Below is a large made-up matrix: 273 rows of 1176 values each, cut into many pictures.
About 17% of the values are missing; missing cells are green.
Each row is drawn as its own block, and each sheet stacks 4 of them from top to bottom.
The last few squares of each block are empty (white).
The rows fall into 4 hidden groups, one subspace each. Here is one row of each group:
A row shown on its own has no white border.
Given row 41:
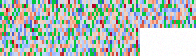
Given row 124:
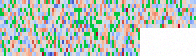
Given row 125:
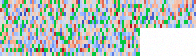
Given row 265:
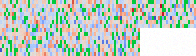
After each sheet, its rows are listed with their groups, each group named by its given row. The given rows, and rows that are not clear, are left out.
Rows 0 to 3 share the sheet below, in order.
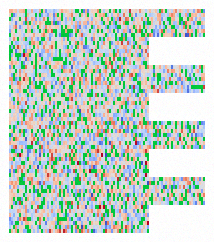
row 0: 265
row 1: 124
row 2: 125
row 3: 41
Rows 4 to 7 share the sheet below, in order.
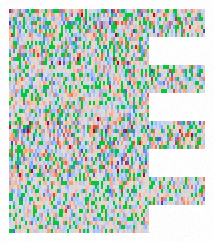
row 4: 124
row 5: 265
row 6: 41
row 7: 124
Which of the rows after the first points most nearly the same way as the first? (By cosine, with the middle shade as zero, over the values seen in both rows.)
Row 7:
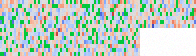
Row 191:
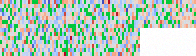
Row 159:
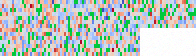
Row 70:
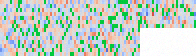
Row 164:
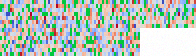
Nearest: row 164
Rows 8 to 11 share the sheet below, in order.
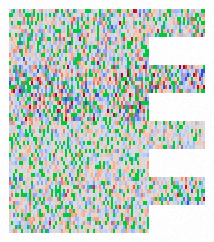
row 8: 125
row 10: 41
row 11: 124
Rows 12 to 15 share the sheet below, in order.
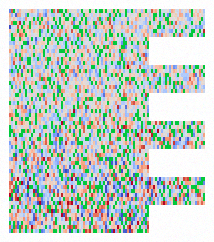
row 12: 124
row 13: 41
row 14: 265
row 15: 41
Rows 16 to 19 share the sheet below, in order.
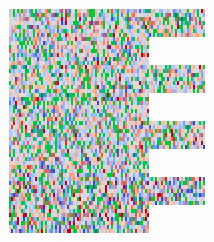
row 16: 265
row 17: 265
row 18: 265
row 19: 41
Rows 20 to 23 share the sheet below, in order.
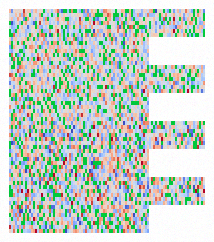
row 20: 41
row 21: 124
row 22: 125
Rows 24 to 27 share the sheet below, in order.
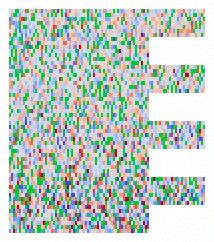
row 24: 124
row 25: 124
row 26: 41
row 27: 124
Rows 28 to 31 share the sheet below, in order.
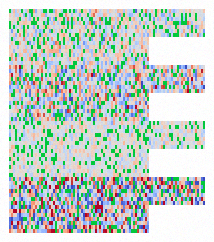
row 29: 124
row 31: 125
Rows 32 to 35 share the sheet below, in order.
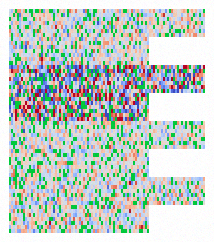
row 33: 41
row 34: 41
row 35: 265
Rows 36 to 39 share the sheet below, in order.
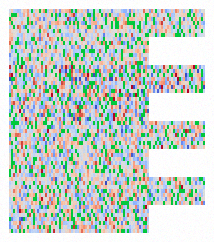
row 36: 41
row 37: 124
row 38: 124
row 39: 125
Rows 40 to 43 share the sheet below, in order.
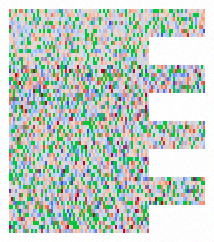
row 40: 124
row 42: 41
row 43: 125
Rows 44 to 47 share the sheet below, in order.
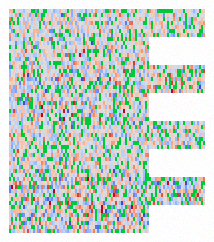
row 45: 124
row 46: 124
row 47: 265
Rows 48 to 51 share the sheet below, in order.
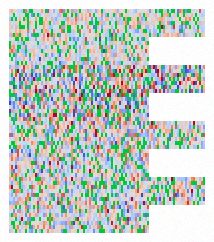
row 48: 41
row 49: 41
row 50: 125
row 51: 124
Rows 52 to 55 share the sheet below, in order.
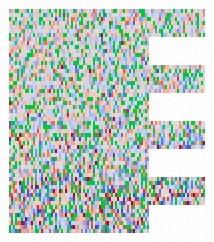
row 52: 125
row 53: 41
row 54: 124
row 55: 265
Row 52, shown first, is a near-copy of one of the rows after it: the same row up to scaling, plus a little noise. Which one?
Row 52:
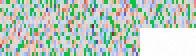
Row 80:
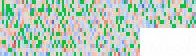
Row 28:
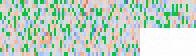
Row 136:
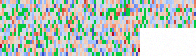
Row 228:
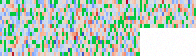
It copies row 136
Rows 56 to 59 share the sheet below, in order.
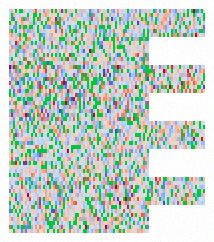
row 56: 265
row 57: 124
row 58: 265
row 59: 41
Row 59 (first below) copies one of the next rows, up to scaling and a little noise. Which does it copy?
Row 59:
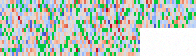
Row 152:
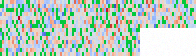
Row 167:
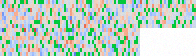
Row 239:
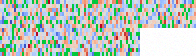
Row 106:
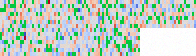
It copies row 152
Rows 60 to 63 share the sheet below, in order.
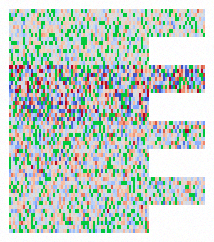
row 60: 265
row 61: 124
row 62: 124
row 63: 125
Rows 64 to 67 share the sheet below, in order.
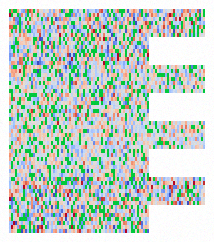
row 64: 41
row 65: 265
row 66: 41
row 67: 124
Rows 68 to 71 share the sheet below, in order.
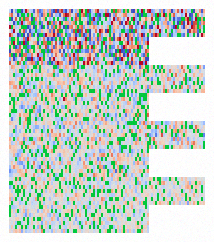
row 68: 124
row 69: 41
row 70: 41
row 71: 124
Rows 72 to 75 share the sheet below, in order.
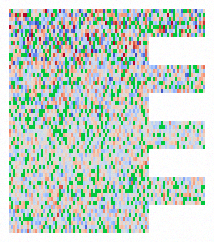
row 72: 124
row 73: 124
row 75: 265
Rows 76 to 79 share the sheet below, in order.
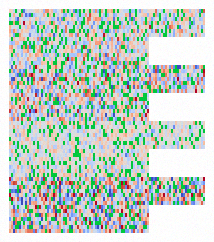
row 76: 41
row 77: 125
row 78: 41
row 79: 124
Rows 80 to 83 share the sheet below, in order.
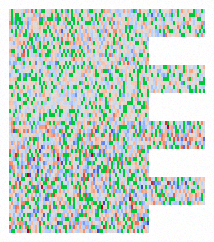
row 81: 41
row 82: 265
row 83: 265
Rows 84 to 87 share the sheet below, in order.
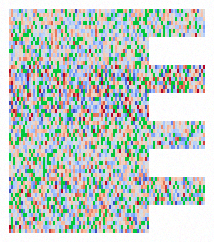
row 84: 265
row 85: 41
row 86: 124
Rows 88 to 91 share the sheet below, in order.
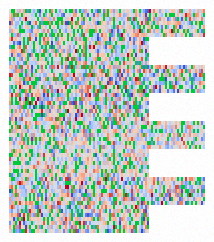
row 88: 125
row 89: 124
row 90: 265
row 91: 124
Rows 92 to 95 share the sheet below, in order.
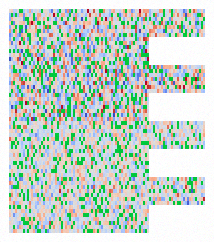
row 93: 41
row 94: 124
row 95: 124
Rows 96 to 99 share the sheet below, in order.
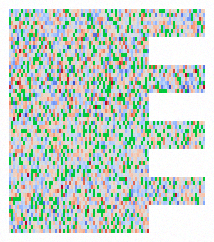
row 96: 41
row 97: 124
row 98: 265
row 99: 41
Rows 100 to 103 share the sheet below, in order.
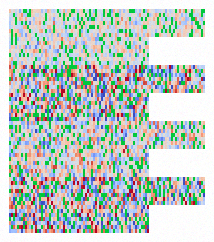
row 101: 125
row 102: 41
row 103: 265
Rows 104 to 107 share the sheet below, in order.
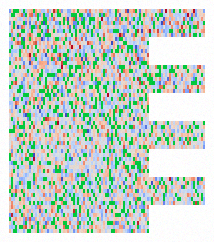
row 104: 41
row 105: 265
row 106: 41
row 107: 265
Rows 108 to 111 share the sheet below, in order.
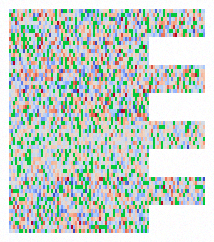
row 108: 265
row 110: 124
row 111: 124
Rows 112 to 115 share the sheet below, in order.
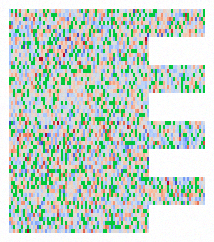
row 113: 265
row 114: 124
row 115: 265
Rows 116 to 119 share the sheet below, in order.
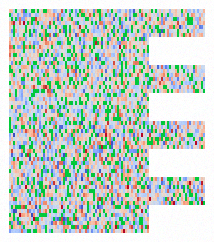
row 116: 41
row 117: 41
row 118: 125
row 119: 125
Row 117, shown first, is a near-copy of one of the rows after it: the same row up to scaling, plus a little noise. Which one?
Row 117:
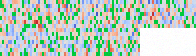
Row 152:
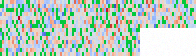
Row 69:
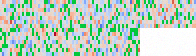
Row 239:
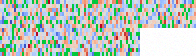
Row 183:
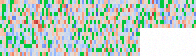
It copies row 183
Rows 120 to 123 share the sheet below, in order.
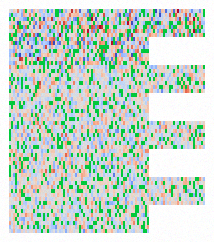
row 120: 41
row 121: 124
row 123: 41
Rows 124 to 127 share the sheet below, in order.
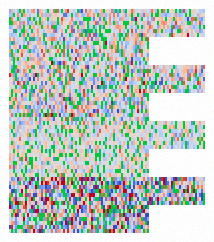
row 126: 124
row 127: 125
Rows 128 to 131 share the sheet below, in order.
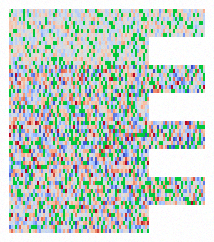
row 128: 41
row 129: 124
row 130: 41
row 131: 265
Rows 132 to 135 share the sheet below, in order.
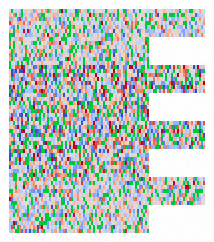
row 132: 41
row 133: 265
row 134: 41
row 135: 124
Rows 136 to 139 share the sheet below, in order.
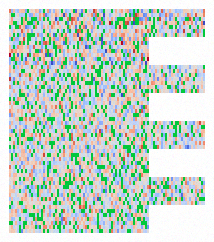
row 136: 125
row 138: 124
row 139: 125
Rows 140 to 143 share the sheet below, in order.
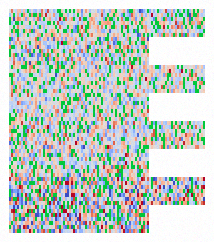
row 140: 265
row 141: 41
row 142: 41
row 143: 124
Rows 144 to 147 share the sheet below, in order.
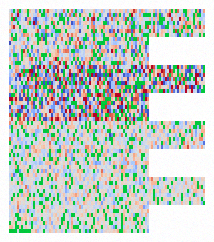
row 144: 41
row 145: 125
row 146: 124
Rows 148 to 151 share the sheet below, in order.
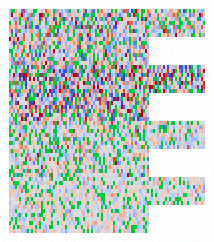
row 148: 265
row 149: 125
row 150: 124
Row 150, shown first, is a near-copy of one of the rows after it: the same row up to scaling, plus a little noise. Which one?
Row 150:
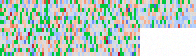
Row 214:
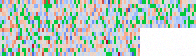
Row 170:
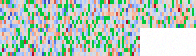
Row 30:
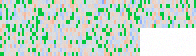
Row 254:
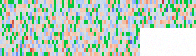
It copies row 214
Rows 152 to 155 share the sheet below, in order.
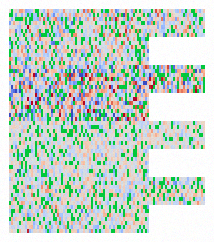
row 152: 41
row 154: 125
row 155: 265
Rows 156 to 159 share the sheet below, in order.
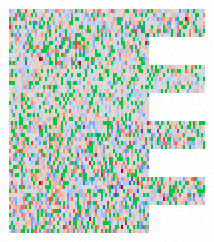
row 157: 265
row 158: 265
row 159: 265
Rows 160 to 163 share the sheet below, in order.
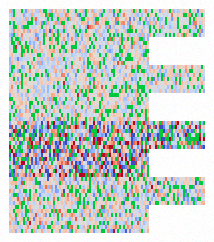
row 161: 41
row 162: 41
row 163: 41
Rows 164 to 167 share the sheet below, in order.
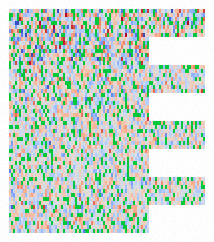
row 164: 124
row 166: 125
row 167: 41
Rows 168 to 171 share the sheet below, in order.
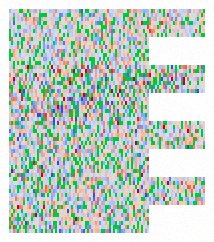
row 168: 125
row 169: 125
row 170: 124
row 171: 41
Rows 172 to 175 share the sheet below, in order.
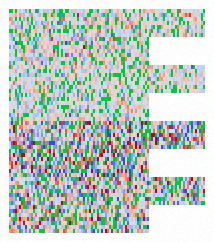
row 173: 41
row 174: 265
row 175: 41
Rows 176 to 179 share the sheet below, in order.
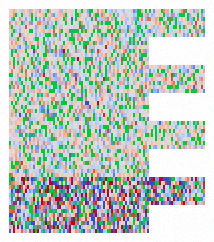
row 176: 125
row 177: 265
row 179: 41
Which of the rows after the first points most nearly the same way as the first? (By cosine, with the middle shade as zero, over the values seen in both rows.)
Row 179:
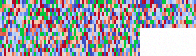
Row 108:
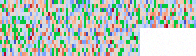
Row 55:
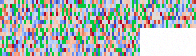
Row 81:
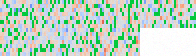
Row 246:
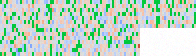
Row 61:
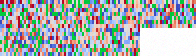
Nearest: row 246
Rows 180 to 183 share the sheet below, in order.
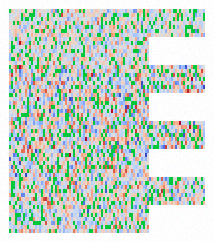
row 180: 125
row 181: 124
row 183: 41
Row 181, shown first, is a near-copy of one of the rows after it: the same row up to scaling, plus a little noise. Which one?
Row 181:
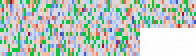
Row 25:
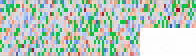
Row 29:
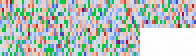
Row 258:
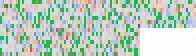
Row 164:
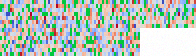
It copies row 29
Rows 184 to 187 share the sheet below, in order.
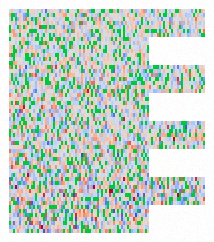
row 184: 124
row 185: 125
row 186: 265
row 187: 124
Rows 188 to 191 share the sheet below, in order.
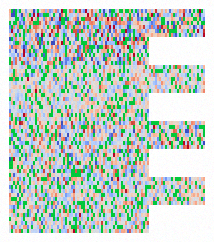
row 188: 265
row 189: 125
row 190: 124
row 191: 124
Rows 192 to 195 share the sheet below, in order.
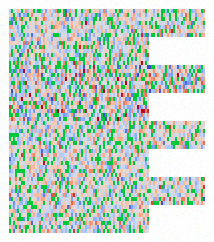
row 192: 124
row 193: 265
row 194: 41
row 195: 124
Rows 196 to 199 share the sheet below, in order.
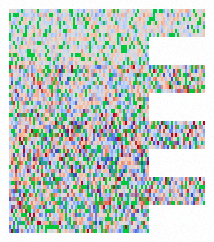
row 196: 41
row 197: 124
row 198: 125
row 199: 41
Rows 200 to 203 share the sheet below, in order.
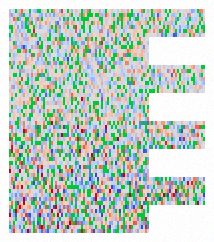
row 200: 265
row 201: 265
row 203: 265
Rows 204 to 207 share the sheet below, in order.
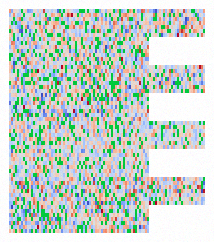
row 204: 124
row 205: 265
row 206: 41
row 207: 125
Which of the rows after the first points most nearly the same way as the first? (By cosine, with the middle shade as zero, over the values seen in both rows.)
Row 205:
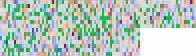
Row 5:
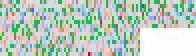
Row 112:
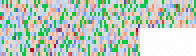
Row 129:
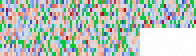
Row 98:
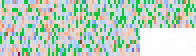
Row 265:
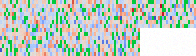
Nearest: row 265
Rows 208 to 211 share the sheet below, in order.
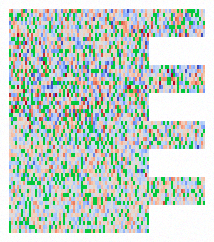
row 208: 124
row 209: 265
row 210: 125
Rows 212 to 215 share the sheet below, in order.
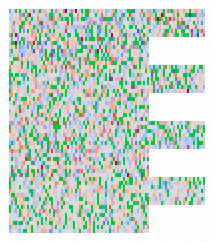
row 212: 125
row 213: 124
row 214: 124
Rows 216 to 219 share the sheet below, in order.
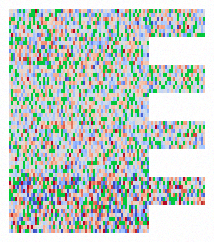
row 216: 265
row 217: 125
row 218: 125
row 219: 41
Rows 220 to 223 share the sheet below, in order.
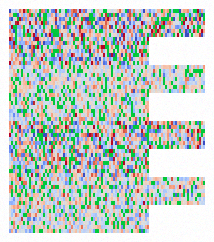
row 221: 41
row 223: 124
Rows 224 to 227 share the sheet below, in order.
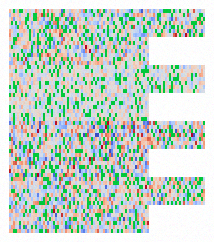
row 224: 265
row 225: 124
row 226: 125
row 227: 265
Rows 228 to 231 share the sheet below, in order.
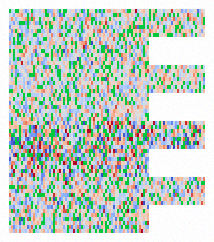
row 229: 41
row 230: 41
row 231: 124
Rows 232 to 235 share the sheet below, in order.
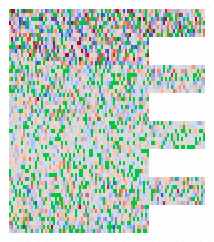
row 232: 41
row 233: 265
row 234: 265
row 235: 125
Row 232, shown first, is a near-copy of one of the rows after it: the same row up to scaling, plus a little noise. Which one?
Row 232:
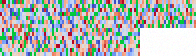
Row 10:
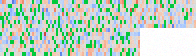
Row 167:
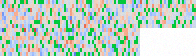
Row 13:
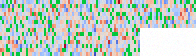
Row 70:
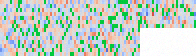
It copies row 10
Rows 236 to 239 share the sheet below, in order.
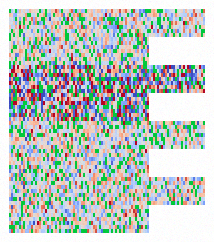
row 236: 125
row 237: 41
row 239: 41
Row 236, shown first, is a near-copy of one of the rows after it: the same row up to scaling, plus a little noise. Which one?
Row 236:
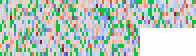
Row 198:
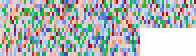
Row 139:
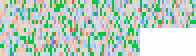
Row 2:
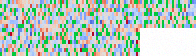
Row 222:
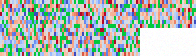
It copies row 198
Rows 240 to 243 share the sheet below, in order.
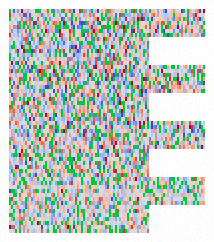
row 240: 41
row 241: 41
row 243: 125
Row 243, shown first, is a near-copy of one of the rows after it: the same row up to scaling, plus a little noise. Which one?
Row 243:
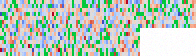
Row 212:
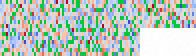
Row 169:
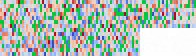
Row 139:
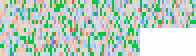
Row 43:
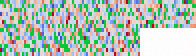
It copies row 43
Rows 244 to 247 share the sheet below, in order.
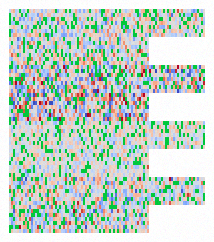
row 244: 41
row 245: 41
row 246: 265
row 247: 265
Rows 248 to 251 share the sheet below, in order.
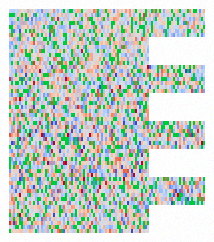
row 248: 41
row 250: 125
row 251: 124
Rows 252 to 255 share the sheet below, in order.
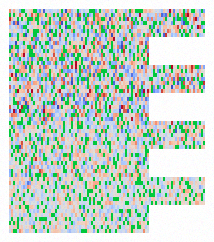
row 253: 124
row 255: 41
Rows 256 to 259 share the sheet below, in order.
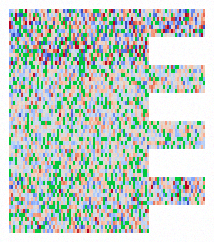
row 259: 124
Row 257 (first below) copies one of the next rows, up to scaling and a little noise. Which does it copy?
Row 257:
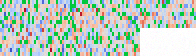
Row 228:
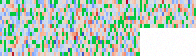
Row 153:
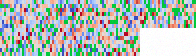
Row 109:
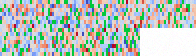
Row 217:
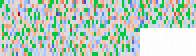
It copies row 153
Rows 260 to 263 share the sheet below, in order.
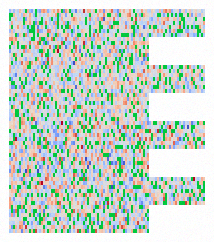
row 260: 124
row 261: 41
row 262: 265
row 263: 265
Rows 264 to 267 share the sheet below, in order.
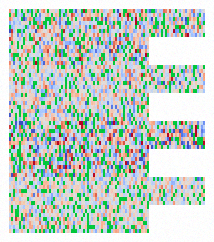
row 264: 124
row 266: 124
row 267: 265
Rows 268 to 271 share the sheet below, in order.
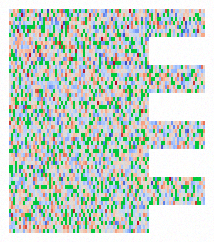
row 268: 41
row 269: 265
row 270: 124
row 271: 265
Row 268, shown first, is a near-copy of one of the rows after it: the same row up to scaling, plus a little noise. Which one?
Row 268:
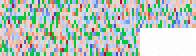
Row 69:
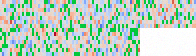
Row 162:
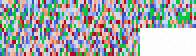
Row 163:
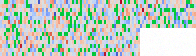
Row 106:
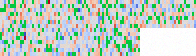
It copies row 163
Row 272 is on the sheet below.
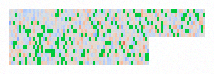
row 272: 41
